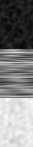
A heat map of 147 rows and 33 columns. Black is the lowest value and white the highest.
It is made of 3 by 1 panels. Panel 1,1: very low, blotchy, faint in contrast. Panel 2,1: middling, streaked across, strong in contrast. Panel 3,1: very high, blotchy, faint in contrast.
